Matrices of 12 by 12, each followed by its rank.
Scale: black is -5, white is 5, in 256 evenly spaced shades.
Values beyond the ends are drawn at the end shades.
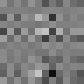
two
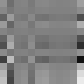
one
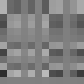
one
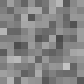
full rank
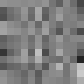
two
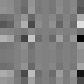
one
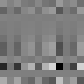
one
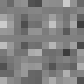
two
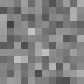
full rank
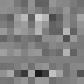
two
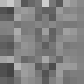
two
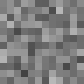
full rank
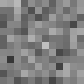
full rank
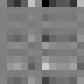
one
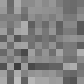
two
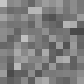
full rank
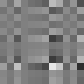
one
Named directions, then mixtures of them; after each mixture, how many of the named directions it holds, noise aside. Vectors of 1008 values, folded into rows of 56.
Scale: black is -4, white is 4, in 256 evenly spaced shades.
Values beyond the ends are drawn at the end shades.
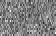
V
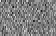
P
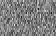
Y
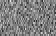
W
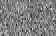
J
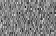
three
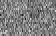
two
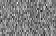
three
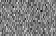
two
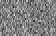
two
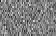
two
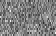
one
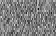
one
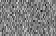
two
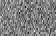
three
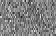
three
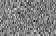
three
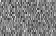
two
